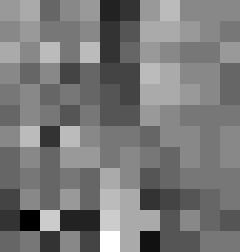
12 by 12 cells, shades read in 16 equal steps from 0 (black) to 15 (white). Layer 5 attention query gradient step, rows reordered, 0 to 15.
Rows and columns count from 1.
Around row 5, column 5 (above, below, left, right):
6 7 7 5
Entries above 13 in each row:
0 0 0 0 0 0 0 0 0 0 0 1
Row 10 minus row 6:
-2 0 -1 4 -1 6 5 -6 -4 -2 -1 0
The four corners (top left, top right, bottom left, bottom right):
9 8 6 7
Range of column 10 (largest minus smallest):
4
